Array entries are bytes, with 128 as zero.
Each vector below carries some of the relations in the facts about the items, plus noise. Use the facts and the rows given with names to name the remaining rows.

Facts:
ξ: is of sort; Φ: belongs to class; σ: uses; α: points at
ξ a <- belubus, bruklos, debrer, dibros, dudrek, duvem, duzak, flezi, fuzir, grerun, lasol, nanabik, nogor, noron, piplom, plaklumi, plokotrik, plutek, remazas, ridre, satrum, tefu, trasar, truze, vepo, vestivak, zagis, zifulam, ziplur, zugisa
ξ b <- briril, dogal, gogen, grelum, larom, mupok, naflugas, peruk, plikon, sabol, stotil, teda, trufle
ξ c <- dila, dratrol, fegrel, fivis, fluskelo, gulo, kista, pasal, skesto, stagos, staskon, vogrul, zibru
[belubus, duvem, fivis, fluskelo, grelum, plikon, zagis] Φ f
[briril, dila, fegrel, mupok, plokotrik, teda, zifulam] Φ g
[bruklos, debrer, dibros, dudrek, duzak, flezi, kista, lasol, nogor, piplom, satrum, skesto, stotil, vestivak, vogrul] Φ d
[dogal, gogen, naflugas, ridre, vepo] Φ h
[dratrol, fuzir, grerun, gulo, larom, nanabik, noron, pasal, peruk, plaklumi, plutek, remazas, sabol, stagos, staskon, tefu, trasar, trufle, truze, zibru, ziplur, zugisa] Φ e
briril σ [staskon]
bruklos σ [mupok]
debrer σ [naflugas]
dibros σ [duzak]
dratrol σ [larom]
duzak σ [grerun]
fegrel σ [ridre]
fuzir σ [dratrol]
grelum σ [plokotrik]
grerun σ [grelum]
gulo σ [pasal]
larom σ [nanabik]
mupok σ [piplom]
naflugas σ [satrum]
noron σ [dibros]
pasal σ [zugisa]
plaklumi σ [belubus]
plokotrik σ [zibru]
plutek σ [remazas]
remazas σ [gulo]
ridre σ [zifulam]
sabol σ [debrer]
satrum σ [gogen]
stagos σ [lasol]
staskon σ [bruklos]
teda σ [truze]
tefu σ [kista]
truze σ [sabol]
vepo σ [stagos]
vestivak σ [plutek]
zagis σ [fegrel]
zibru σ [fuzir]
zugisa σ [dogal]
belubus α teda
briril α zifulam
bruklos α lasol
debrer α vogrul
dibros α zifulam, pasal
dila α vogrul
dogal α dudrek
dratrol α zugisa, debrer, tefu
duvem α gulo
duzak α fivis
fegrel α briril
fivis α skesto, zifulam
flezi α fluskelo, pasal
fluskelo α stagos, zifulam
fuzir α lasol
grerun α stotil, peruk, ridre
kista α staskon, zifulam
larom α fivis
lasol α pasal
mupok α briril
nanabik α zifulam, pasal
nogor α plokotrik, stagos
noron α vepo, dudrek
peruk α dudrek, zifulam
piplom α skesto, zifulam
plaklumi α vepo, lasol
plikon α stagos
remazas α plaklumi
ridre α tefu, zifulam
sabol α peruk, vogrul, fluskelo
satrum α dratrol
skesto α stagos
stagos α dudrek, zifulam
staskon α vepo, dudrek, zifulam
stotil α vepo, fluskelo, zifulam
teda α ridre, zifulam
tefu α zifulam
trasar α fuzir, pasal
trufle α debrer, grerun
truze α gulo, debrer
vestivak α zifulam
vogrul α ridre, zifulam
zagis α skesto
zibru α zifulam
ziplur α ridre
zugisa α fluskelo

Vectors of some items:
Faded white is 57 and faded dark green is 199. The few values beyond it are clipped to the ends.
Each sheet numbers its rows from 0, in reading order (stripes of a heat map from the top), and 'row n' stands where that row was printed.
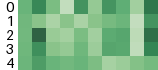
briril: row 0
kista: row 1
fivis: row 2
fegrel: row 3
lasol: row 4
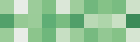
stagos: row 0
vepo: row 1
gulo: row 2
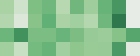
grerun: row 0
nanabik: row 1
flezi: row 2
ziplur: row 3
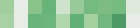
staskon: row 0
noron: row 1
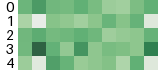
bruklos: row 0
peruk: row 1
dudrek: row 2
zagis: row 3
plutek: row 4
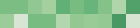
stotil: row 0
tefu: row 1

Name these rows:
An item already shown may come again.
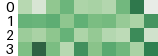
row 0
nanabik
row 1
vestivak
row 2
zugisa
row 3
plikon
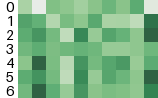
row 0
peruk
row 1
ridre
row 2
teda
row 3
dudrek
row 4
grelum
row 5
teda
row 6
zagis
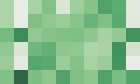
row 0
zibru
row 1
peruk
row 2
piplom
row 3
truze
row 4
plaklumi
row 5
plokotrik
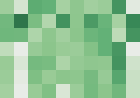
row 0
trasar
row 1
mupok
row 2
vogrul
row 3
larom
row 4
tefu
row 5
sabol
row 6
stagos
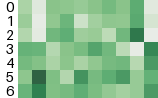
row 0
trufle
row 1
pasal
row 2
fuzir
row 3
gogen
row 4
kista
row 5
grelum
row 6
debrer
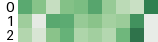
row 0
dogal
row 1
plaklumi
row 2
nanabik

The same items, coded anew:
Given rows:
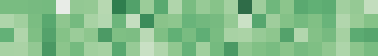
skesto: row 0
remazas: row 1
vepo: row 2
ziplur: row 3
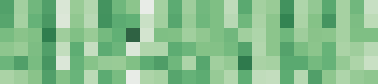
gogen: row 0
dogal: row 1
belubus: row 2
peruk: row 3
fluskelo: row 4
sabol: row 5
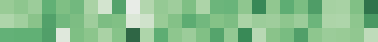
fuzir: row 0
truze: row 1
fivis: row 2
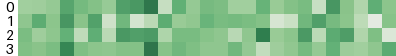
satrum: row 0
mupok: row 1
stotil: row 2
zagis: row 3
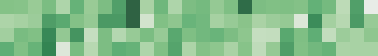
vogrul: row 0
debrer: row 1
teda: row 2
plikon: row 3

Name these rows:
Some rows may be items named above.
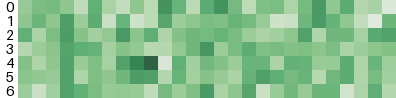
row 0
gulo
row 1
mupok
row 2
vepo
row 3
tefu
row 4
dudrek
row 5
flezi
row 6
grerun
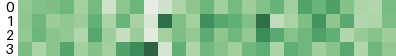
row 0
larom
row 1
staskon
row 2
zibru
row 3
dudrek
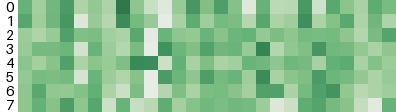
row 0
naflugas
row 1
gogen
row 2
plaklumi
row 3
stagos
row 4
nogor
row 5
stagos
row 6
dratrol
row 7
mupok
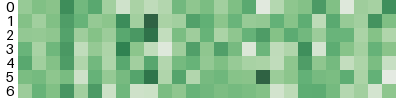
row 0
plokotrik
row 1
ridre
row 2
piplom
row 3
naflugas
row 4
grelum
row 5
kista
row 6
briril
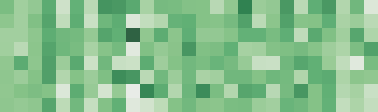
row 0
stotil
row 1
peruk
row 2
vestivak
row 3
noron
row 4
mupok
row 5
nogor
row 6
pasal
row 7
trufle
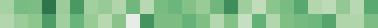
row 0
zifulam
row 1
zugisa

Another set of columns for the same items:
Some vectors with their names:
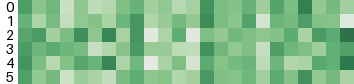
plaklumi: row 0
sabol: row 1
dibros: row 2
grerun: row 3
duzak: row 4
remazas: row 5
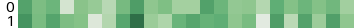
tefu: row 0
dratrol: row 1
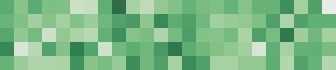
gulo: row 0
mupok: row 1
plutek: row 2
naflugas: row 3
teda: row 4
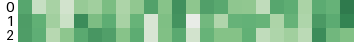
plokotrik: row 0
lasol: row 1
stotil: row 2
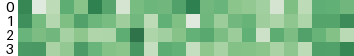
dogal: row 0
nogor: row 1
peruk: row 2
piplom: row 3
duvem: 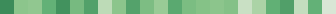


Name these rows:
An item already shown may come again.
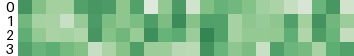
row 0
vogrul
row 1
briril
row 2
teda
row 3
grerun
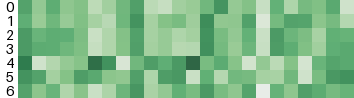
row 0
zibru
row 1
trufle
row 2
grerun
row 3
grerun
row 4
ridre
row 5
debrer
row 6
larom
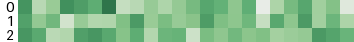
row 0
grelum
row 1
ziplur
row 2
vestivak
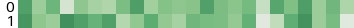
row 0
ziplur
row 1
plikon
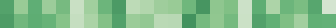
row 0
zibru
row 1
grerun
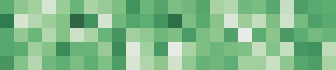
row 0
zifulam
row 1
ridre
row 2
larom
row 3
kista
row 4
skesto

